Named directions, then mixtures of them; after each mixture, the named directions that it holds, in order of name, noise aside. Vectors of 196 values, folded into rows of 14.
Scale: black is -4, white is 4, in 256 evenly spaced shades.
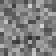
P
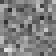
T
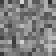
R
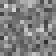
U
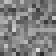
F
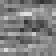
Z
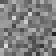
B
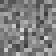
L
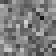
B, T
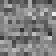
P, R, Z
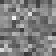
B, R, Z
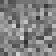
L, P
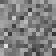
B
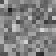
F, T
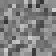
L, P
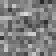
F, U, Z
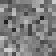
F, T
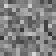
P, U, Z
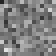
R, T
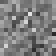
B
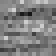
U, Z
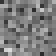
T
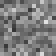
F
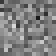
F, L, P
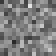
P, R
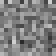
R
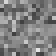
F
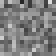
R, U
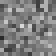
R, T
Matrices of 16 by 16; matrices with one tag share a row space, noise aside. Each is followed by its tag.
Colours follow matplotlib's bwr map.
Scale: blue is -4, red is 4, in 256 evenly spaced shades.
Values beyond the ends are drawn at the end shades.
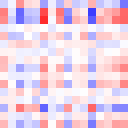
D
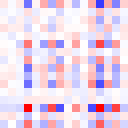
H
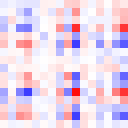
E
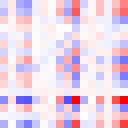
E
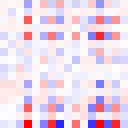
H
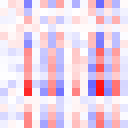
H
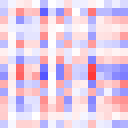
D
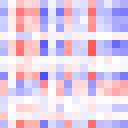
D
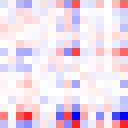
E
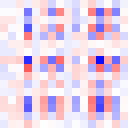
H
